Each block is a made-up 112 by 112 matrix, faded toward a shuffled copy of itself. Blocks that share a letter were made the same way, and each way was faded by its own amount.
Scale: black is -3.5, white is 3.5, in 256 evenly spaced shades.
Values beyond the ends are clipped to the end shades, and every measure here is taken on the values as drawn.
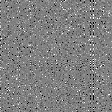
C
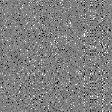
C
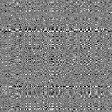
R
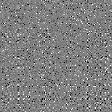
C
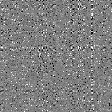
C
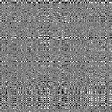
R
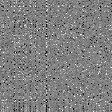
C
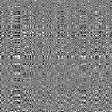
R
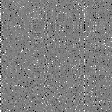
C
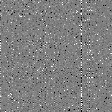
C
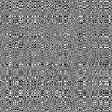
R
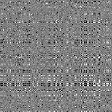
R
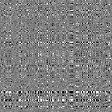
R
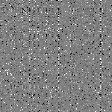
C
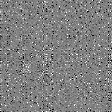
C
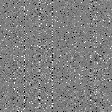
C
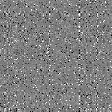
C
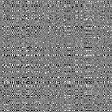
R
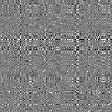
R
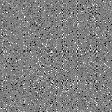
C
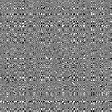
R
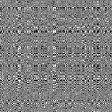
R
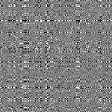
R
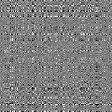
R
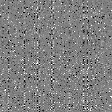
C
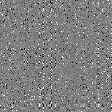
C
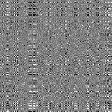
R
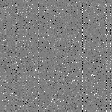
C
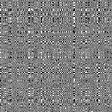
R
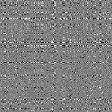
R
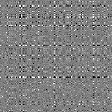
R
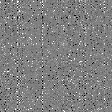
C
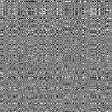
R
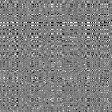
R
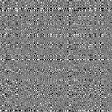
R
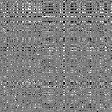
R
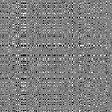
R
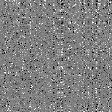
C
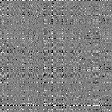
R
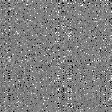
C
